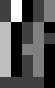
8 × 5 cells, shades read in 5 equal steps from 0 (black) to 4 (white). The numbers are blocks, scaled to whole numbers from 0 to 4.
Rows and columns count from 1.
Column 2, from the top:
4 4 0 0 0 0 0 1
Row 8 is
1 1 1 1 0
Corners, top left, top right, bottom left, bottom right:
1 2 1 0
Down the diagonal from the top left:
1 4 1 2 0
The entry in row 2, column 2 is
4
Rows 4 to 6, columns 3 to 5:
1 2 1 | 2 2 0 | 1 2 0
